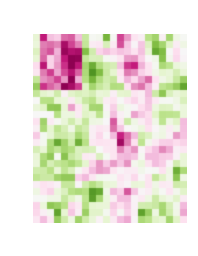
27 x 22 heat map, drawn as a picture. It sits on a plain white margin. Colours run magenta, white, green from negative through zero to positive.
Odd patch: lower, in the top left. Mirror symmetry: none. Ninth with the lowest average: top left.
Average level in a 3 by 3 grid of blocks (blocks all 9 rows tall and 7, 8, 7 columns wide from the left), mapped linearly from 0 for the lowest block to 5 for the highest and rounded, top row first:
044
533
534
